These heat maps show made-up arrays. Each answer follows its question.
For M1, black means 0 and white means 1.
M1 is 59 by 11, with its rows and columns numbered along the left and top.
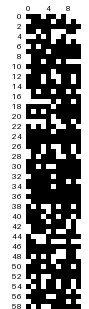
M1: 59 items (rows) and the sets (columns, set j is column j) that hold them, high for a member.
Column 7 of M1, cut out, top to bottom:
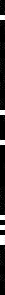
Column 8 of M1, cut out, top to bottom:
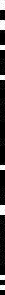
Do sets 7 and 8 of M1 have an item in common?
no
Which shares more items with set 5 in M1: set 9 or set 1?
set 9
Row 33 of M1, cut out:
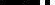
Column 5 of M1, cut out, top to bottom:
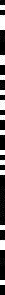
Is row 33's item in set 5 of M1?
no
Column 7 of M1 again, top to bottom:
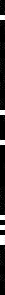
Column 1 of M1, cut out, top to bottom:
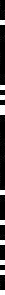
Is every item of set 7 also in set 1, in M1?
no
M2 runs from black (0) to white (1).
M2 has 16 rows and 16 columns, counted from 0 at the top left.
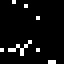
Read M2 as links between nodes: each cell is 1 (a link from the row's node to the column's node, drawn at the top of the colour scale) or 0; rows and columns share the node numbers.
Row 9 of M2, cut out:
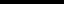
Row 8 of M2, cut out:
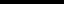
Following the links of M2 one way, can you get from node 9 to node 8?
no
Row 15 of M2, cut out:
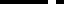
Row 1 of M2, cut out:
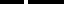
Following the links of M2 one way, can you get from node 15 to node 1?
no
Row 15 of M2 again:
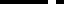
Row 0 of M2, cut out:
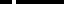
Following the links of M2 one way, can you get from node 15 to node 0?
yes
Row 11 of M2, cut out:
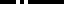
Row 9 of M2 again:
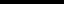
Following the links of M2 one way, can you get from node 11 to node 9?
yes
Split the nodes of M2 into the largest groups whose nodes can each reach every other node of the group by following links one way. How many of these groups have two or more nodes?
0
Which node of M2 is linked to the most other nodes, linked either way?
node 12
